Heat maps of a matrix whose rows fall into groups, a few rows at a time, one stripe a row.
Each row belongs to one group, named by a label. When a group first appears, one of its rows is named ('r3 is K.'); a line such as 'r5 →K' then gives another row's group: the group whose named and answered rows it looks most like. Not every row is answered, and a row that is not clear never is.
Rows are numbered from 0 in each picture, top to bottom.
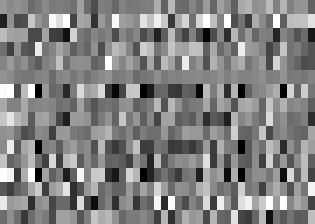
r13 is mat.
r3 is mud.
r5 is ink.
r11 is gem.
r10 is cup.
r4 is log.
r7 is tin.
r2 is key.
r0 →tin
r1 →mat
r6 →cup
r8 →key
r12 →cup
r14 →tin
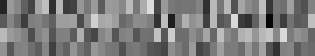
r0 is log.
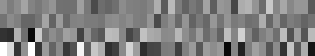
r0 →tin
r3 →cup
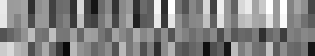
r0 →tin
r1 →tin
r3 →key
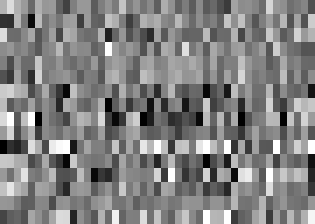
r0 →key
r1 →mud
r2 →gem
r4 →mud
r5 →mud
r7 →gem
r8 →cup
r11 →key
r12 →tin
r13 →key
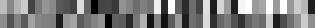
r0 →tin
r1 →gem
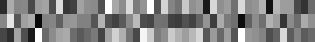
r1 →cup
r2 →mud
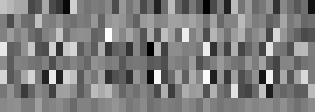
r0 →key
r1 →mud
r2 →log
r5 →gem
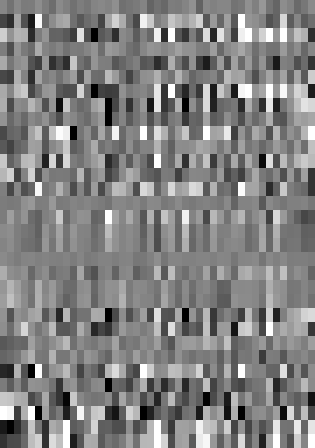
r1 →mud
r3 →mud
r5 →mud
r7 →gem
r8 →gem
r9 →mat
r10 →mat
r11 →gem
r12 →cup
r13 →mud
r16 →log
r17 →log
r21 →key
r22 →gem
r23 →tin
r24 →mat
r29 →cup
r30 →mat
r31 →mat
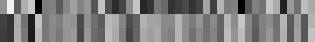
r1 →mud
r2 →mud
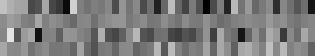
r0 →key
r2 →cup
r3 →tin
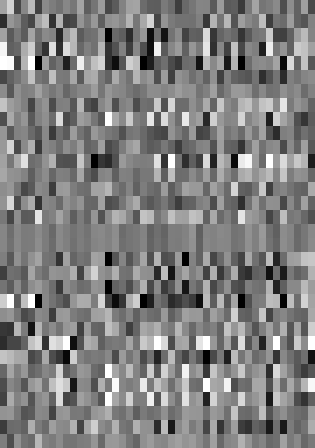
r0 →cup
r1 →log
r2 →gem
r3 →gem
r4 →cup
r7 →tin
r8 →log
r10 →cup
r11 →tin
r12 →tin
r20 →gem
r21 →cup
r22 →ink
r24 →mat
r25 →key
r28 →log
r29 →ink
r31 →mud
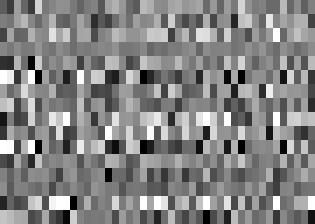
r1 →tin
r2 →mat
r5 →cup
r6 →tin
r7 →cup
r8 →mat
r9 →log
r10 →cup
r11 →mud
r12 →gem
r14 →mat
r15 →key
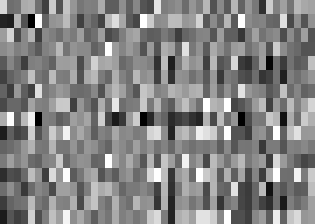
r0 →gem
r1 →mud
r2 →cup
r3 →log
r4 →ink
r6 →mud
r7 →mat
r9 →mat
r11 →log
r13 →ink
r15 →mat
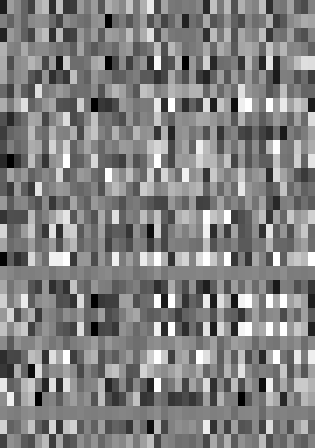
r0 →log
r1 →gem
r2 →log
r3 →tin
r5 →key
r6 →mud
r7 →tin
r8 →mat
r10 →mat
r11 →mat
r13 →mud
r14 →key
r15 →mat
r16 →gem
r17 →gem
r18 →mat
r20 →key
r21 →tin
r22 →cup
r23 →tin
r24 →mud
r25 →mat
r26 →mud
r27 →gem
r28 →cup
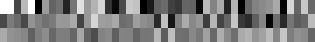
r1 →ink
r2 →tin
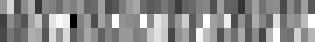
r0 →cup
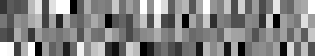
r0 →mat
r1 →gem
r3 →cup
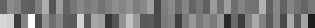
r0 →log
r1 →cup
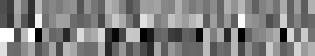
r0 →mud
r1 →mud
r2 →cup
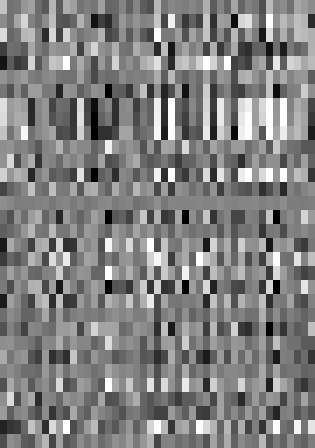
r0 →gem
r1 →tin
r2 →gem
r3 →ink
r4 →mat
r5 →tin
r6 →gem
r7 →tin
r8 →tin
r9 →tin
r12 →tin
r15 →gem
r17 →log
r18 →mat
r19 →log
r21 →log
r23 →ink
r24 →log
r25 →key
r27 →log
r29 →key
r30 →mat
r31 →log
